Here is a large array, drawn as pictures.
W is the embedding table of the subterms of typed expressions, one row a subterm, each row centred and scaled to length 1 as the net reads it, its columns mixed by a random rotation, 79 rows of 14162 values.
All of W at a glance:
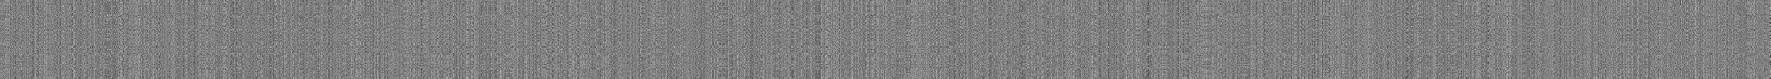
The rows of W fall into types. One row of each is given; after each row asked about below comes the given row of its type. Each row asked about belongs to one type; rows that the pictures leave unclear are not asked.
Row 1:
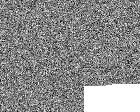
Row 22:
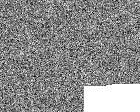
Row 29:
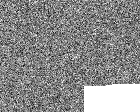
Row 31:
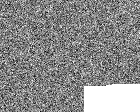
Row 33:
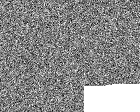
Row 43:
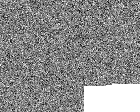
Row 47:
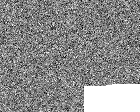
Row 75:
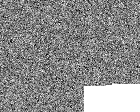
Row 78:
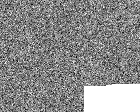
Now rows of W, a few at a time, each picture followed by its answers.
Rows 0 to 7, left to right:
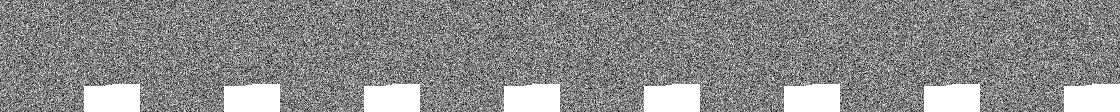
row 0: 33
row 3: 43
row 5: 31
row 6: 31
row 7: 75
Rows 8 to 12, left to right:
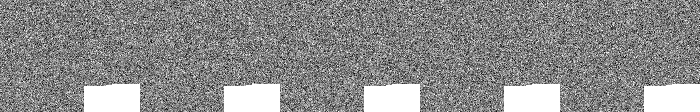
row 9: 75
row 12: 47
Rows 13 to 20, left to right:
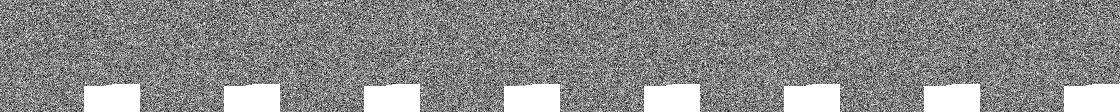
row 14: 33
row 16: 1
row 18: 33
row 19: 1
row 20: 33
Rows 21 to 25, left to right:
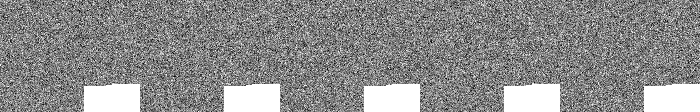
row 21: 43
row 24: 75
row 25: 1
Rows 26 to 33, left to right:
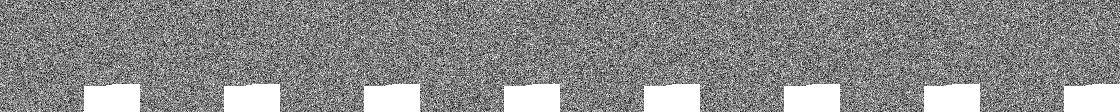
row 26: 43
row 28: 33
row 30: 29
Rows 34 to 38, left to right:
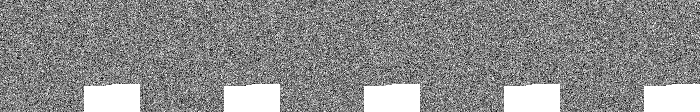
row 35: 22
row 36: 1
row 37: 31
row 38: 29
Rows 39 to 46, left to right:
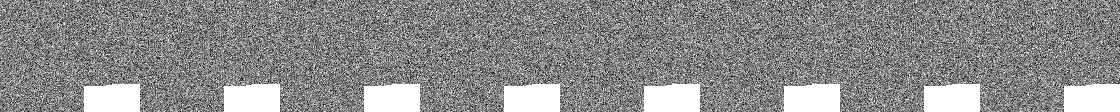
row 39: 33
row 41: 1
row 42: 78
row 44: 43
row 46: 47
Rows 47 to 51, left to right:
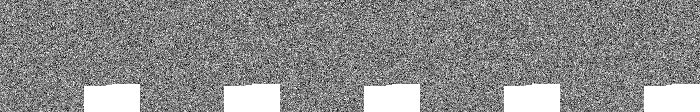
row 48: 75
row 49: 33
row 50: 75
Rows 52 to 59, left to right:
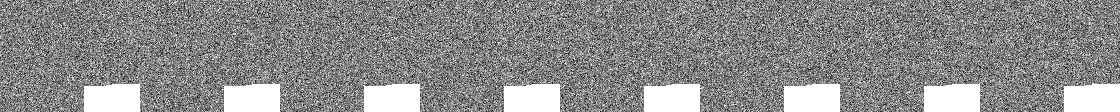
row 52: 31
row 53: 29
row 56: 31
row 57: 1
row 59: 75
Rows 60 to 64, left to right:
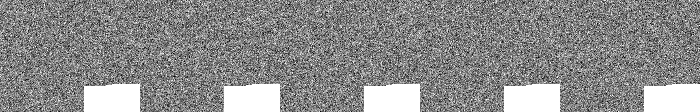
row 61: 22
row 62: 31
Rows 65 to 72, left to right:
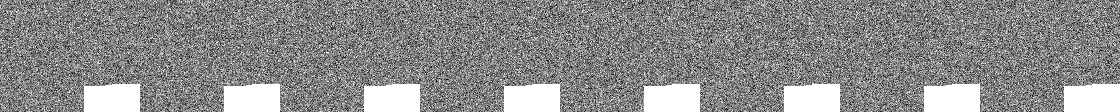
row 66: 22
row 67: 47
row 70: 75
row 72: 1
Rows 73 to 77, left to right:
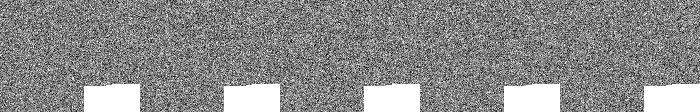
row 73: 31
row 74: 22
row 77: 78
